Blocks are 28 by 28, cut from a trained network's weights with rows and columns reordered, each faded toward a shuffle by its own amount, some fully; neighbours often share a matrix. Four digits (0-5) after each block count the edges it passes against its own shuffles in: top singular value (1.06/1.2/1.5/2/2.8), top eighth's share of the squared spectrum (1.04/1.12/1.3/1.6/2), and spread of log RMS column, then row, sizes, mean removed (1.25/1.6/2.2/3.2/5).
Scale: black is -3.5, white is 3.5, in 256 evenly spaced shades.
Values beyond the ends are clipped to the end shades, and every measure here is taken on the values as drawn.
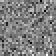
2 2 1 0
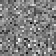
1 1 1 0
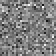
2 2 0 0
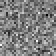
0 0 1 0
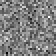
1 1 0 0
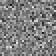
2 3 1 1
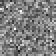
0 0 0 0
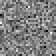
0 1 0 1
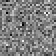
2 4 0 0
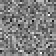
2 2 0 0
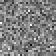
0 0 0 0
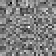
3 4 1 1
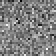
0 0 0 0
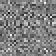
3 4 0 2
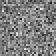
0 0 0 0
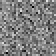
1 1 0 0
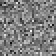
2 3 0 1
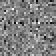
2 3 1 1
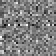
2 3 1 2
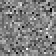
1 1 0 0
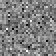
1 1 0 0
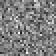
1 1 0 0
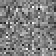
2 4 1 2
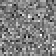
2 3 0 1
